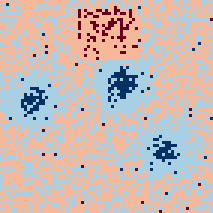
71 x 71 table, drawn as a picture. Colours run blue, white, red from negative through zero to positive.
Three dips sink into the field. Neither half mirrors the other. There is no overall slope. In the top middle lies a patch that is higher than the rest. The ninth with the highest average is the top middle.
